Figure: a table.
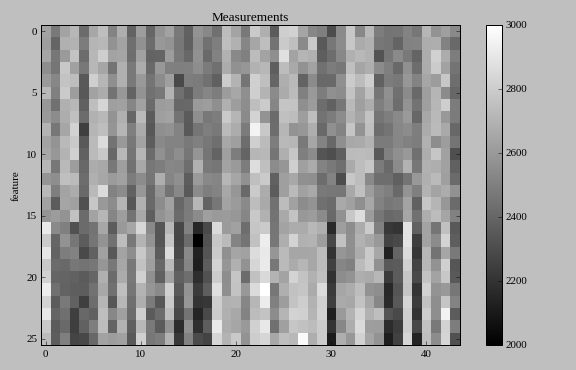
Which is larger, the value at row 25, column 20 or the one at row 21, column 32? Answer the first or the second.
the first
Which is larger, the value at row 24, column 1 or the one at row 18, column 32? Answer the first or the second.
the second
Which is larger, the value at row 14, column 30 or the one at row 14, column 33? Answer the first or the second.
the second
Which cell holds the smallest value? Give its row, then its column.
17, 16
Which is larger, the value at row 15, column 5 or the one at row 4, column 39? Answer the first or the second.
the first
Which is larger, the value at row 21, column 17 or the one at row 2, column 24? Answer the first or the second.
the second
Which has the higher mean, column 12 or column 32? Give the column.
32
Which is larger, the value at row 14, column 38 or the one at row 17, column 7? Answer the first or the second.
the first
